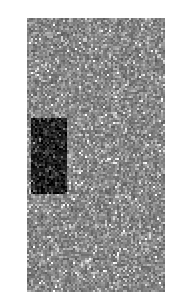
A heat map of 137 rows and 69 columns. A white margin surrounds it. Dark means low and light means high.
Odd patch: lower, in the middle left. Histogram: heavy tails on both sides. Stripes: none. Ninth with the lowest average: middle left. Average level on the scale: 50%.
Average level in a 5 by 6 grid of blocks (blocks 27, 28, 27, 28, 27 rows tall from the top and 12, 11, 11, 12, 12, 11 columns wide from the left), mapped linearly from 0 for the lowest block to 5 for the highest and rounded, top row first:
5 5 5 5 5 5 | 4 4 5 5 5 5 | 0 1 5 5 5 5 | 4 4 5 5 5 5 | 5 5 5 5 5 5
